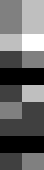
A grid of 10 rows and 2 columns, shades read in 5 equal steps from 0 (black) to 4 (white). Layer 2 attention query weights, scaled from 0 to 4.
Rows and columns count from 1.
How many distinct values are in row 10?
2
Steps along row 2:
up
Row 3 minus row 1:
1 1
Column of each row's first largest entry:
2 2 2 2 1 2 1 1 1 2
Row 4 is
1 2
